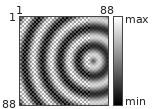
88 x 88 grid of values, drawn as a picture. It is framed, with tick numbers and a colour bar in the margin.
Seam: vertical, 80% of the way across, the right part calmer. Slope: none. Rings: centred on the middle right. Average level on the scale: 50%.
